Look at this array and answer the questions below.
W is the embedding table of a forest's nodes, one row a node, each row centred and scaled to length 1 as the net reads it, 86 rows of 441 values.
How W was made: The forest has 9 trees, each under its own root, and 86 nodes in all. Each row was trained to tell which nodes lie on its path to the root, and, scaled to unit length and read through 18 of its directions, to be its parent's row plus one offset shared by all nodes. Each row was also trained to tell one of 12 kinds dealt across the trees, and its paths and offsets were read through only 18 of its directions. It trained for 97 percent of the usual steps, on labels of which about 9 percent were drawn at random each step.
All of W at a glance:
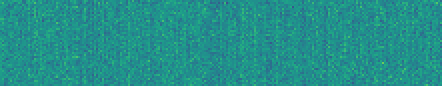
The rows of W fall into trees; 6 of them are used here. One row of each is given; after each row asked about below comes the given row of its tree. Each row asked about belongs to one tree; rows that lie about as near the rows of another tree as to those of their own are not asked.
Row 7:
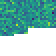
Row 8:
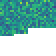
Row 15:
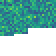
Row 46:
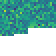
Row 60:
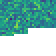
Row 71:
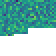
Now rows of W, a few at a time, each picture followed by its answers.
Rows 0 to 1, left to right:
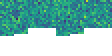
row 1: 7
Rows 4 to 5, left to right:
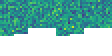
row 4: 71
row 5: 46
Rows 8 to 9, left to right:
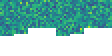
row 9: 46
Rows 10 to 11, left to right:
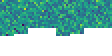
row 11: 15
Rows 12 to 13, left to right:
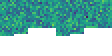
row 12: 46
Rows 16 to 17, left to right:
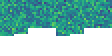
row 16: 46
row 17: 60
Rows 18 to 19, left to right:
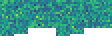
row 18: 46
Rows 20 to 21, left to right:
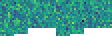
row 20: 60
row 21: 60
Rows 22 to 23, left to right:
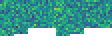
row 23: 7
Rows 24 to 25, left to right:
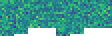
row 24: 46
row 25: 60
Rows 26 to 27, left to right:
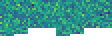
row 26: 60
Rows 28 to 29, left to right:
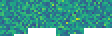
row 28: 8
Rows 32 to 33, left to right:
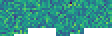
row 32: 60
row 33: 15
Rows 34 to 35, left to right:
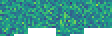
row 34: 60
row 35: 60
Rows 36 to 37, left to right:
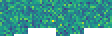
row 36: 15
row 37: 46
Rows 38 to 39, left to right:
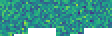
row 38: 7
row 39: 15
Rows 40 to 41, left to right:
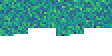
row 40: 46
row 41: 60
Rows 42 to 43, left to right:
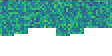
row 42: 15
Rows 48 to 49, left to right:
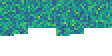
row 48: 46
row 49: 8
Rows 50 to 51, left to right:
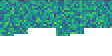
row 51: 15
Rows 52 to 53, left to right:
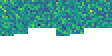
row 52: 46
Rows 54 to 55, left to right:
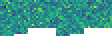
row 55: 46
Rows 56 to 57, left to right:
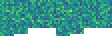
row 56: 7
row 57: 7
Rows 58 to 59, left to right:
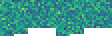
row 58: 46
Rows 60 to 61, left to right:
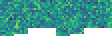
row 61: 46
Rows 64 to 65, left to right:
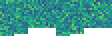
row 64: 15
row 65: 60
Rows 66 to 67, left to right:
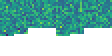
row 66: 7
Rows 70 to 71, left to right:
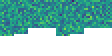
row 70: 15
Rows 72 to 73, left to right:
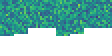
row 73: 7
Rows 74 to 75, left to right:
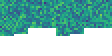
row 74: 46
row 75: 8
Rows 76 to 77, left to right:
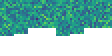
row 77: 8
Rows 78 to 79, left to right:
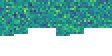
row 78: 60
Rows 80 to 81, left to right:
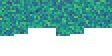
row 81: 60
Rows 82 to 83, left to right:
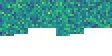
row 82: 60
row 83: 7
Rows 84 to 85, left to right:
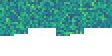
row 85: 60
